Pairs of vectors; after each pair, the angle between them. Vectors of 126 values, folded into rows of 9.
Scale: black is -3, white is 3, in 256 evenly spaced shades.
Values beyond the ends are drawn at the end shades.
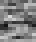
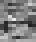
nearly parallel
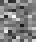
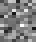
partly opposed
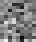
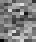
partly opposed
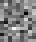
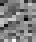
orthogonal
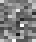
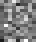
orthogonal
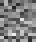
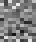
nearly opposite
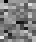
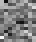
nearly parallel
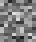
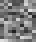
orthogonal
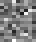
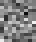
partly opposed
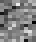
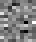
partly opposed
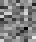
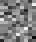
nearly opposite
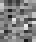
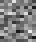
orthogonal
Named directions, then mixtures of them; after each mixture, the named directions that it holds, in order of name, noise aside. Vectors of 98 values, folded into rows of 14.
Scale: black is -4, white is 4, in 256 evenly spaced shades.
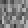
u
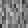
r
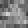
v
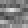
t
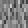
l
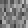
l, u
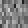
l, r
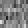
l, t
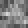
v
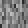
r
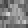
v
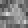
v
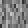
r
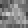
v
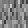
l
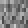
u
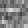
t, u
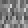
l, u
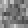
u, v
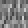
l, u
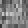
r, v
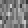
l, v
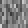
r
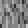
r, v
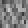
r, u
